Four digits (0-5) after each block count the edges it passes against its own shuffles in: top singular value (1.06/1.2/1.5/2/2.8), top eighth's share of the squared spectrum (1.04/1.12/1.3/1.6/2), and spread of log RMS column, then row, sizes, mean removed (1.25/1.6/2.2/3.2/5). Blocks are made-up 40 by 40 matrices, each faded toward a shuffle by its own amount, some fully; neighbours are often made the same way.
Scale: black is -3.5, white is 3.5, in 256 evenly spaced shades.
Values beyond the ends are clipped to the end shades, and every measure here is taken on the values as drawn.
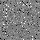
1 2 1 0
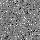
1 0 0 0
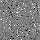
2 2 0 0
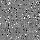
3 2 1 0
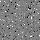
1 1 0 0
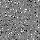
1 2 0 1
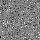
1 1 0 0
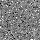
0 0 0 0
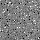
0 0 0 0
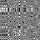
4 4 3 2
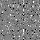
3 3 1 1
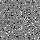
3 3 1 0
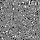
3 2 1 0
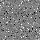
0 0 0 0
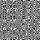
4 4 3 2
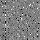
3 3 1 0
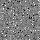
0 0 0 0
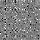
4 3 2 1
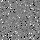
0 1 1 0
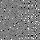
3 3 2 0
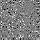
3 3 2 1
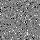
1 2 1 0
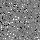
0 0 1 0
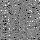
3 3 1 0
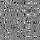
4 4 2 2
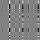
5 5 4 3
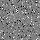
0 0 0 0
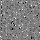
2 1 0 0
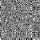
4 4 2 1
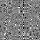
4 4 2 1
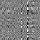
4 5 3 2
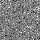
2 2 1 0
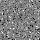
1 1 0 0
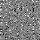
3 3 1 0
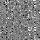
3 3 2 1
